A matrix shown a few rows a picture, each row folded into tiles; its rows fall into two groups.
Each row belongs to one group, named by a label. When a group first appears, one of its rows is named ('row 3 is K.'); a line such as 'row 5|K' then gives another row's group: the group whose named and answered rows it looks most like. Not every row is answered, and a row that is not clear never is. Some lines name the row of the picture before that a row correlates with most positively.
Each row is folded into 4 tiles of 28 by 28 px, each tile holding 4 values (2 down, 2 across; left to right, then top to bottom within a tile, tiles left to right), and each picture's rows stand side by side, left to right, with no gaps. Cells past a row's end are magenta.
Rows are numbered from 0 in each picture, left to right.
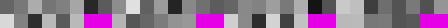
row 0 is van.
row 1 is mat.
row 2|van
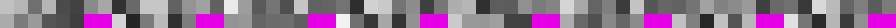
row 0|mat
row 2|mat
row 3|van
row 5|mat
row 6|van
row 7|van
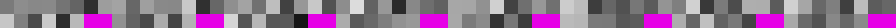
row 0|van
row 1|van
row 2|mat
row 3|mat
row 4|mat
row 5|mat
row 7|mat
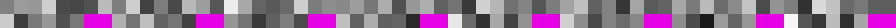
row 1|mat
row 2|mat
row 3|mat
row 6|van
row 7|van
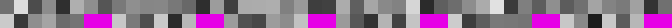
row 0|mat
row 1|van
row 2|van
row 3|van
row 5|van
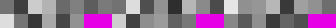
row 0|van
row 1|mat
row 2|mat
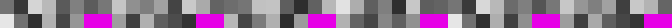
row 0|van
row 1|mat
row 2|van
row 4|van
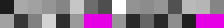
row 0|van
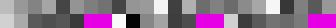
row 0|mat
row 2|van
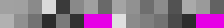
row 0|mat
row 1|mat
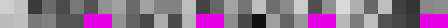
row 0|mat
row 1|van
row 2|van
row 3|mat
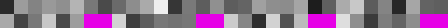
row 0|van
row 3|mat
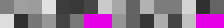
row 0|van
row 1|van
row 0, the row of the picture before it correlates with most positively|1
